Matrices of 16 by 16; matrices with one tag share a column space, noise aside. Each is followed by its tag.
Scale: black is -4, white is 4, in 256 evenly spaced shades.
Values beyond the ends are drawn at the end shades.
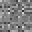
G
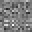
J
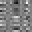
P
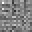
P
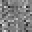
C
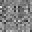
C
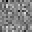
G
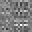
J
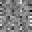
P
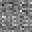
P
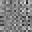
P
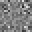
G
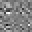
J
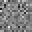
G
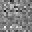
G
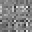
C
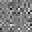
J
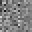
P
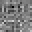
C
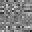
G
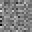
P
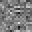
G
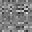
G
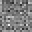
P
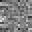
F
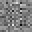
P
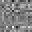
G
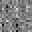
C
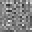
P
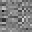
F
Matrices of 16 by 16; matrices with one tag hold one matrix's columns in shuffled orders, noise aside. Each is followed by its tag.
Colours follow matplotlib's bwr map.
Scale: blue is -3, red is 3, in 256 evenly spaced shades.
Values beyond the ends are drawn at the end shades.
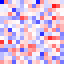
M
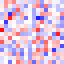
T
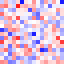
M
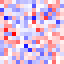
T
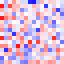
M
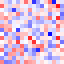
M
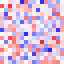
M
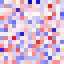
M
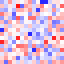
M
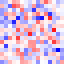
T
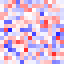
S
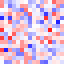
T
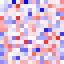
M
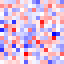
S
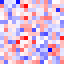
M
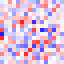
S
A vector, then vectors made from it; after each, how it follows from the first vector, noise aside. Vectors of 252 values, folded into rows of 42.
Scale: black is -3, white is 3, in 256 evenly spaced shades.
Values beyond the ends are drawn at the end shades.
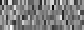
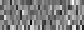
reversed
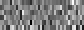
reversed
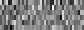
negated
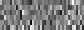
reversed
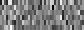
copied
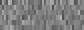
shrunk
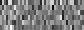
copied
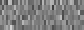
shrunk
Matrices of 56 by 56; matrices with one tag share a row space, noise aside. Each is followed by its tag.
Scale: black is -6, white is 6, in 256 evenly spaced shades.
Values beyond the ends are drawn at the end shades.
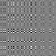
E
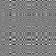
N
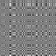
N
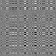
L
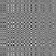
E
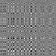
E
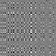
E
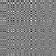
E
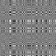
N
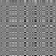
L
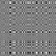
N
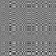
N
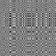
N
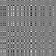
E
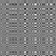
L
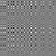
E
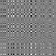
E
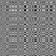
L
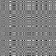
N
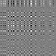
E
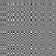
E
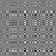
L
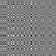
E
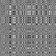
N
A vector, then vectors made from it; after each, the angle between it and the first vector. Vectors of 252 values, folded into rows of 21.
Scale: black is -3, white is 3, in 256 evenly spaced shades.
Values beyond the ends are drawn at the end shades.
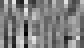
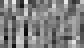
nearly parallel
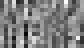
nearly parallel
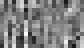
nearly opposite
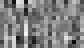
nearly opposite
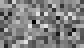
orthogonal
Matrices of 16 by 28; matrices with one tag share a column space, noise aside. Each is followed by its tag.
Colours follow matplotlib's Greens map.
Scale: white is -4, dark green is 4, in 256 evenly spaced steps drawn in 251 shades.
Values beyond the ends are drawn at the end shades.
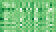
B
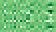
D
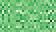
D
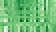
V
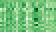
B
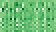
B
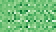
D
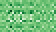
D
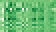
B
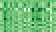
B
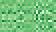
D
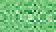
D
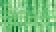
V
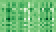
B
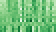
V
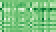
B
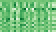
B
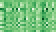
B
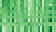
V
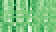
V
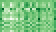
B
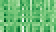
V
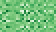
D
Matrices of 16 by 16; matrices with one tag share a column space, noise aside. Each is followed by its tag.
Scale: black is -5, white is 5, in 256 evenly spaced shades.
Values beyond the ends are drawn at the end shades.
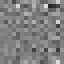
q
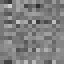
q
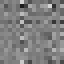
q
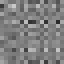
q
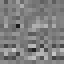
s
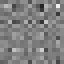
q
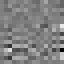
s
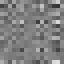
q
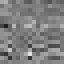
s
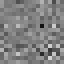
s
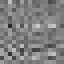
s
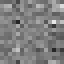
q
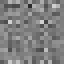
q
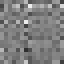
q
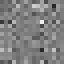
q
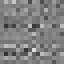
s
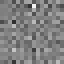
q
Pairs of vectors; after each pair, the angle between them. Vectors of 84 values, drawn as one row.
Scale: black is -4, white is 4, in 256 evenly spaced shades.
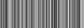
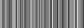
partly opposed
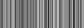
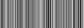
partly aligned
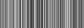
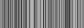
nearly opposite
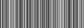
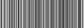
partly opposed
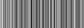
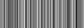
orthogonal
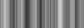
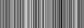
partly opposed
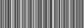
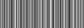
nearly opposite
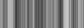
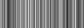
partly opposed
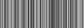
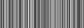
nearly opposite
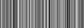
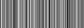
nearly parallel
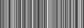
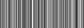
nearly parallel
